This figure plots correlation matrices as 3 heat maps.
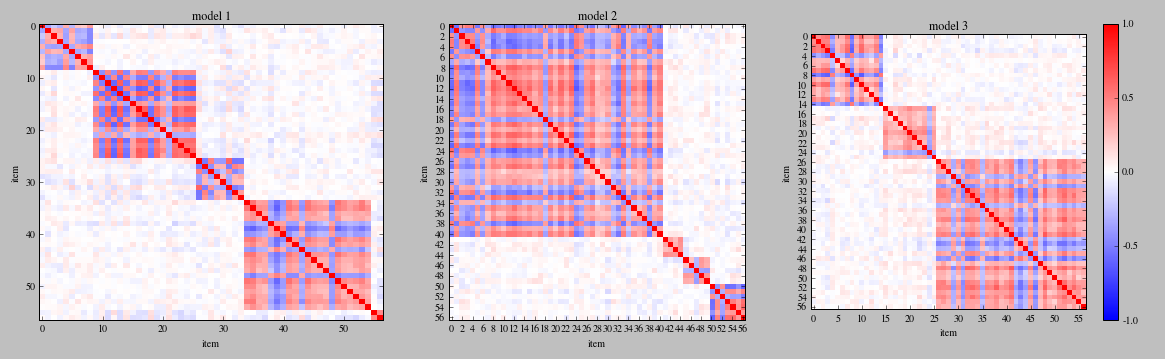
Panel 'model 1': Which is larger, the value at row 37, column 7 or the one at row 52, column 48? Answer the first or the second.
the first
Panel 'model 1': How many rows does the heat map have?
57
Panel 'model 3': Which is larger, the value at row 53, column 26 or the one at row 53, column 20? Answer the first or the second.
the first
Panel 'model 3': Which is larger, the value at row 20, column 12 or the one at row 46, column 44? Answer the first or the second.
the second
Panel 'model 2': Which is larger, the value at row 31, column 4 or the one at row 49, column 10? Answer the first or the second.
the first
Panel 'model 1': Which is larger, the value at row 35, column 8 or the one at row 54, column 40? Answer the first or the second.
the first
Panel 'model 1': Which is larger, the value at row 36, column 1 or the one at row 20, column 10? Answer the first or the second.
the first
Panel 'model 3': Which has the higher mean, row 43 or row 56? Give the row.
56
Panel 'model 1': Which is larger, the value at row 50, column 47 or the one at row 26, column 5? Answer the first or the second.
the first
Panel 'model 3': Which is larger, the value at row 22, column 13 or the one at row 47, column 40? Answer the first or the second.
the second
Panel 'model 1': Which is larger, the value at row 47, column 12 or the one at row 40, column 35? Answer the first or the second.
the first
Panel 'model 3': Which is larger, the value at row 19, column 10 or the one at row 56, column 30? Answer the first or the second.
the second
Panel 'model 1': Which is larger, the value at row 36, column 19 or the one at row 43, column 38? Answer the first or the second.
the second
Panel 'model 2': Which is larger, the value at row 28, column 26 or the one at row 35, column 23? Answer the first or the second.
the second
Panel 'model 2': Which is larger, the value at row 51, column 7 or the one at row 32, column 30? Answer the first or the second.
the first
